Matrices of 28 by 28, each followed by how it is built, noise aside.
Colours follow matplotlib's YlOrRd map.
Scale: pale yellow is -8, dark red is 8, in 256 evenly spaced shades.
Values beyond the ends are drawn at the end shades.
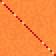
diagonal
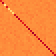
diagonal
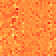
uneven columns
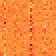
uneven columns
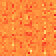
uneven columns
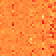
uneven columns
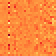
uneven columns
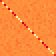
diagonal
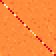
diagonal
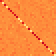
diagonal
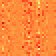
uneven columns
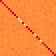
diagonal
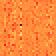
uneven columns
